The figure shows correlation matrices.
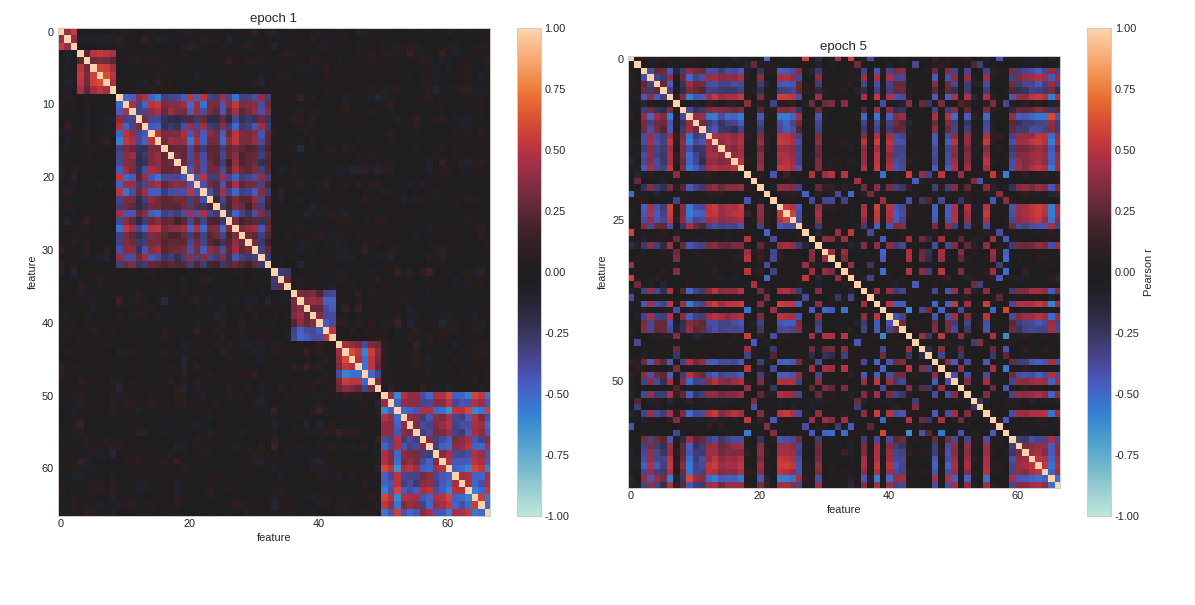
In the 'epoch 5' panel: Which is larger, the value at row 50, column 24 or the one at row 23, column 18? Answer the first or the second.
the first
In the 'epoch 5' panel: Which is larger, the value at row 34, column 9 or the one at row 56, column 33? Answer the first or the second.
the second
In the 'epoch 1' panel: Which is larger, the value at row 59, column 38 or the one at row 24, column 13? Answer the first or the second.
the first
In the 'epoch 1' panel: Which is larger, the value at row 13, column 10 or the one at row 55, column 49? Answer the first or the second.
the second
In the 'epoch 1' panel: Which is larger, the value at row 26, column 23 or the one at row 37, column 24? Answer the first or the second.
the first
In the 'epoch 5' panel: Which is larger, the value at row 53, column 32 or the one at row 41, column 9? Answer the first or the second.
the second
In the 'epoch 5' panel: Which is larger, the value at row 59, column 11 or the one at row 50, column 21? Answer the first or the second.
the first
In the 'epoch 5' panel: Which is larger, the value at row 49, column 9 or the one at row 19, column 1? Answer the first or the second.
the first
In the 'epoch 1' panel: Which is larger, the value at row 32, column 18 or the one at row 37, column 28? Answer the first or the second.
the first
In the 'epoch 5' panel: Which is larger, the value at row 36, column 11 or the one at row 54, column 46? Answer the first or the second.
the second
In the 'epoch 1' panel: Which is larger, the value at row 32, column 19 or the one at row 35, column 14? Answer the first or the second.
the first
